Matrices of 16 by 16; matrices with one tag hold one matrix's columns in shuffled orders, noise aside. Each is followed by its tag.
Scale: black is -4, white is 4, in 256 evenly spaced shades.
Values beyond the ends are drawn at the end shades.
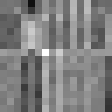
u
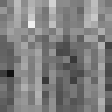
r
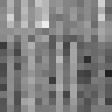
r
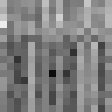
r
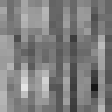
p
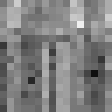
r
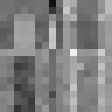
u
